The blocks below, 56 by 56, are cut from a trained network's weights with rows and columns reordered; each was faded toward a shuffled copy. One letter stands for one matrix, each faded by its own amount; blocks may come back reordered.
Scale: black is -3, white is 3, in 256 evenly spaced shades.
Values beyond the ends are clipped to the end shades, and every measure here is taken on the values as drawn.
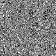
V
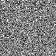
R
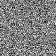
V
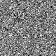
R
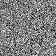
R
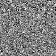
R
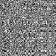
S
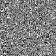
V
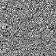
S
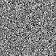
R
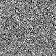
R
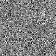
V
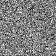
R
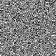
R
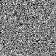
V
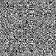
S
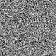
V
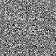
S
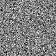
R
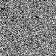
V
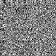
S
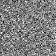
R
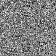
R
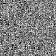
V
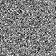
R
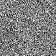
R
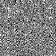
S
